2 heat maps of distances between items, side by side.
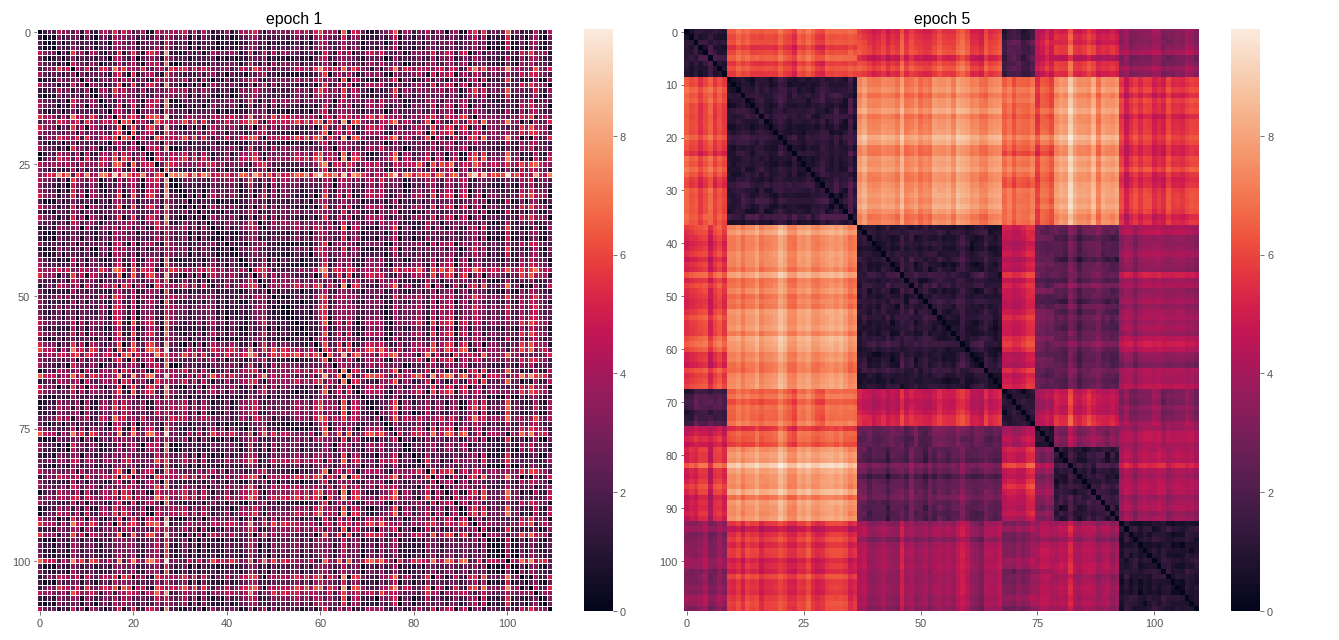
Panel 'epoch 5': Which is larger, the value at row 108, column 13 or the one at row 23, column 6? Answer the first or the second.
the first
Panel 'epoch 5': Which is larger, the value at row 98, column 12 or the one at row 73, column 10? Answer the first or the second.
the second
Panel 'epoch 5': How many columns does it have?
110
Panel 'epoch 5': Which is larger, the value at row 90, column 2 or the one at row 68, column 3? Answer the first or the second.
the first
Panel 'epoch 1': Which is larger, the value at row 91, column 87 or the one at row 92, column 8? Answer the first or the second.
the second
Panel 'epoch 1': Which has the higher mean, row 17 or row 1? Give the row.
17
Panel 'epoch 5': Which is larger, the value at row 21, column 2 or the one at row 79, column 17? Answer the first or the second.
the second
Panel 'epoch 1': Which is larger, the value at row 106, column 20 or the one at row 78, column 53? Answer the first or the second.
the first
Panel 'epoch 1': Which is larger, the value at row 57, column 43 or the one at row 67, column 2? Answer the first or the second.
the second
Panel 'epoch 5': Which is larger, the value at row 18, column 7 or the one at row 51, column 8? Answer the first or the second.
the first
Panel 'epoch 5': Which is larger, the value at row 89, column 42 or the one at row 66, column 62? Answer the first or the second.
the first
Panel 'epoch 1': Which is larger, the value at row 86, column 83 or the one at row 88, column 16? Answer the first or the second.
the first
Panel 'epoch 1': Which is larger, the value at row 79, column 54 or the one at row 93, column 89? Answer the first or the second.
the second
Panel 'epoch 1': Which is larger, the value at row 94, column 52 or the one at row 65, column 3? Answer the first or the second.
the second
